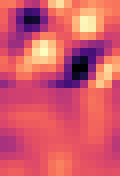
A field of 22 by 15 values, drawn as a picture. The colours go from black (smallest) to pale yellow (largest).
Lone odd cells: none. Slope: none. Average level on the scale: 60%. Mirror symmetry: none. Seam: horizontal, 50% of the way down, the bottom part calmer. Ninth with the highest average: top middle.
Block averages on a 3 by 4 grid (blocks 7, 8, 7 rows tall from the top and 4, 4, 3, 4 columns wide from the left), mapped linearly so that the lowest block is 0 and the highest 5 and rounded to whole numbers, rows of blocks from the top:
2 4 5 4 | 4 4 0 5 | 3 4 4 4
